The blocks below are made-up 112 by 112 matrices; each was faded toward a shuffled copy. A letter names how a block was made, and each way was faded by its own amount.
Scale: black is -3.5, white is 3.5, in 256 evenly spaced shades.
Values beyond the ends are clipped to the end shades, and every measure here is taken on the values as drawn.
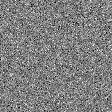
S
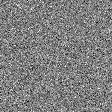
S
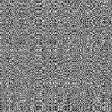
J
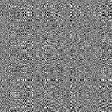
J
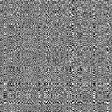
J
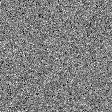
S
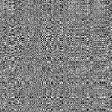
J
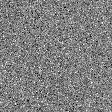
S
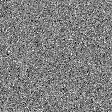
S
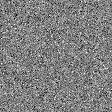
S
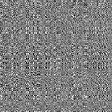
J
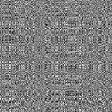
J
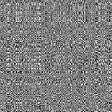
J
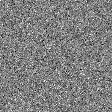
S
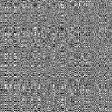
J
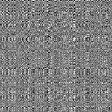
J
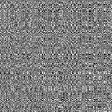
J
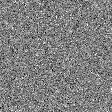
S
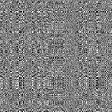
J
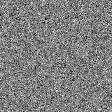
S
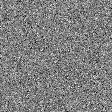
S
